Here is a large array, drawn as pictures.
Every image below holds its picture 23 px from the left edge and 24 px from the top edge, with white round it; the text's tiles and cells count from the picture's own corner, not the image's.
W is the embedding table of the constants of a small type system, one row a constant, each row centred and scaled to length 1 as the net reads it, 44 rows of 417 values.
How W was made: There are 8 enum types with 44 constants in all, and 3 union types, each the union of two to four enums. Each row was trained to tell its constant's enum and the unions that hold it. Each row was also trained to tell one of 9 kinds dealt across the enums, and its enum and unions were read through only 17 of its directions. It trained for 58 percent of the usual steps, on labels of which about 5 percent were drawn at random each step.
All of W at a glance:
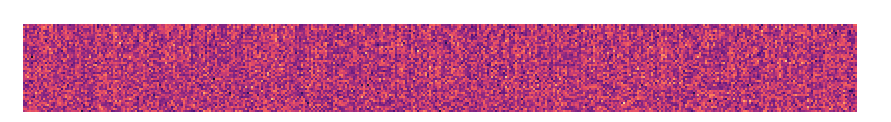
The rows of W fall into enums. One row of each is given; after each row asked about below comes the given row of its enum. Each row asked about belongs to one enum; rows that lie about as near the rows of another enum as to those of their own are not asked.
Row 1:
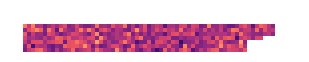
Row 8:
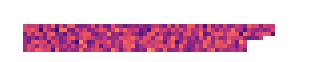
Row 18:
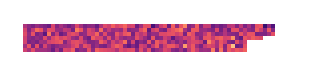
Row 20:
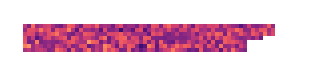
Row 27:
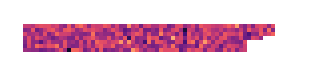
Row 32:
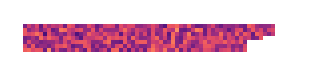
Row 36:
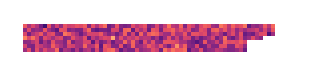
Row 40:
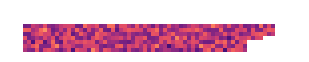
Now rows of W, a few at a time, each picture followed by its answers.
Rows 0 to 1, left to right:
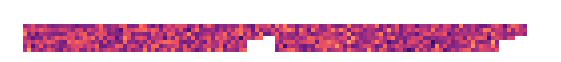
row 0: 40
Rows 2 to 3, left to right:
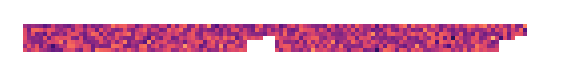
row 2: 18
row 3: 18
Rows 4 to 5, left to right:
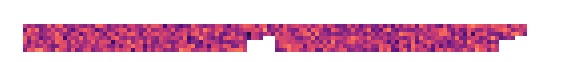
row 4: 1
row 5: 1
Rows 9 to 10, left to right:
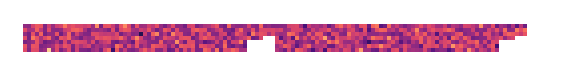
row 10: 40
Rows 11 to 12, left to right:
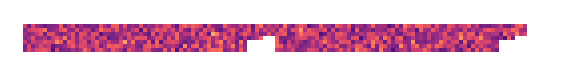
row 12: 20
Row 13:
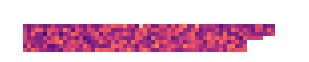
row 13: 18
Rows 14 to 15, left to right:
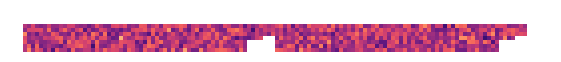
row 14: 20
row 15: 32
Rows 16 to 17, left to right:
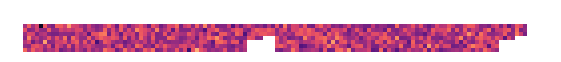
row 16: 32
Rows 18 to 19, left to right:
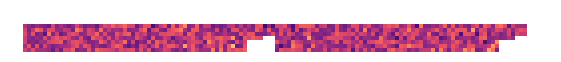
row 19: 8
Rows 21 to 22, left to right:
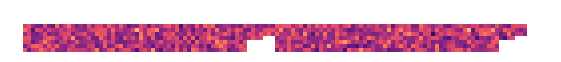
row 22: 36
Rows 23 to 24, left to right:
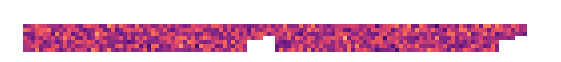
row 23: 40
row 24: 36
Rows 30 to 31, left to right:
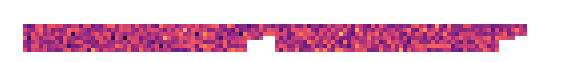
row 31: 18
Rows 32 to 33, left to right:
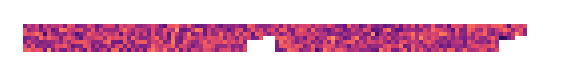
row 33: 1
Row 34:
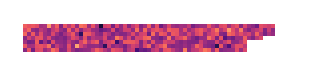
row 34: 36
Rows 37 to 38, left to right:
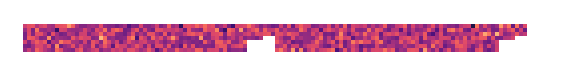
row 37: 8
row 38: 27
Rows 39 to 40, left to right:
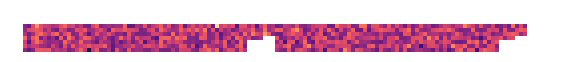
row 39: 1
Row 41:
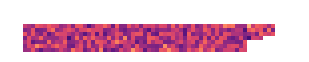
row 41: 27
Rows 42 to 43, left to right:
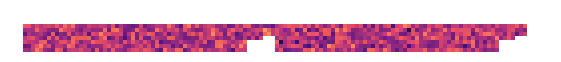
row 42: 8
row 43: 27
